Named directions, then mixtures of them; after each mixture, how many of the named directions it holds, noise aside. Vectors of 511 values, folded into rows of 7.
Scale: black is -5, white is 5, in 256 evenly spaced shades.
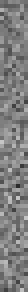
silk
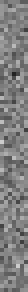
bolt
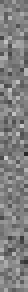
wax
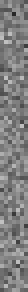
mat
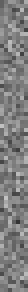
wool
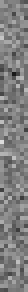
two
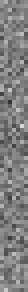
two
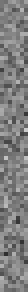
two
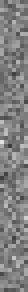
three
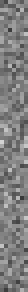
three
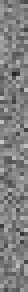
one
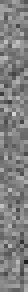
two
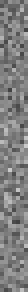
three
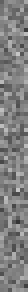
one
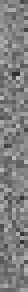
one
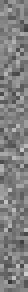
three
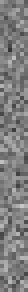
two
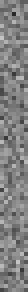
two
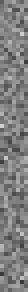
two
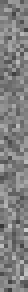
two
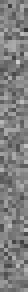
two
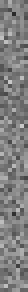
one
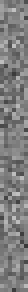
three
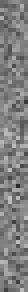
one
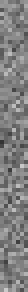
one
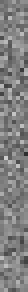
one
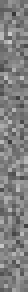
two
